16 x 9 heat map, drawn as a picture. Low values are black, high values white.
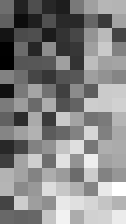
Neither half mirrors the other. There is an overall slope up to the bottom right. The ninth with the lowest average is the top left. The bottom right is the ninth with the highest average.
